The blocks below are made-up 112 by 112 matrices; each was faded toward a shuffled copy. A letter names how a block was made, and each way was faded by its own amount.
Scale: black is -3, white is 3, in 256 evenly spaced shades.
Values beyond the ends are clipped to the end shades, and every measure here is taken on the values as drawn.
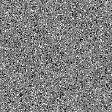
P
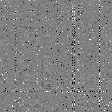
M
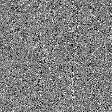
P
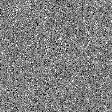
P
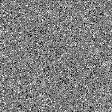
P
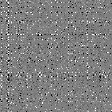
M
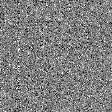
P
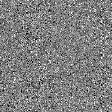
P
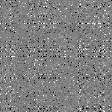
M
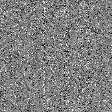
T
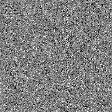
P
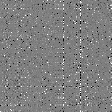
M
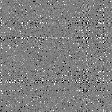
M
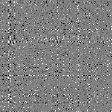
M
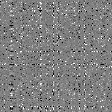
M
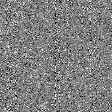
T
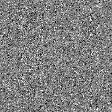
P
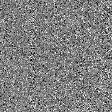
P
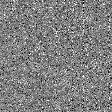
T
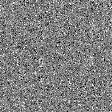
T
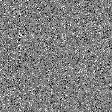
T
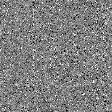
T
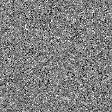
P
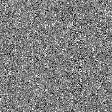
P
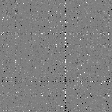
M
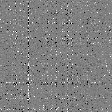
M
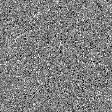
P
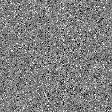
T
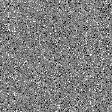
T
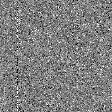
P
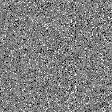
T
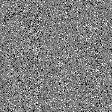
T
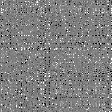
M
